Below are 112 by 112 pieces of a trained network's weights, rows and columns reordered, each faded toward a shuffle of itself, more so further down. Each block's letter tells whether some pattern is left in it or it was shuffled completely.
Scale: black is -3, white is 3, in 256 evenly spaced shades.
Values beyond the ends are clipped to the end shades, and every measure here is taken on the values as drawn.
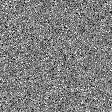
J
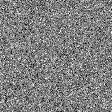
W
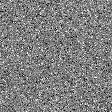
J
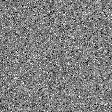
W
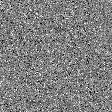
J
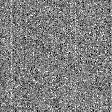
W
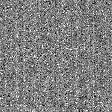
W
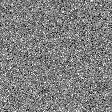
J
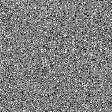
W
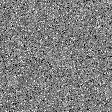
J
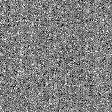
W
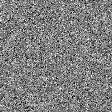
W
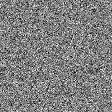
W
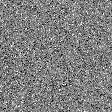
J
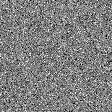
J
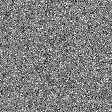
J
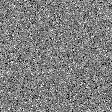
J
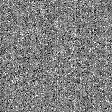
W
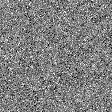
J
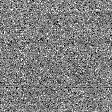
W
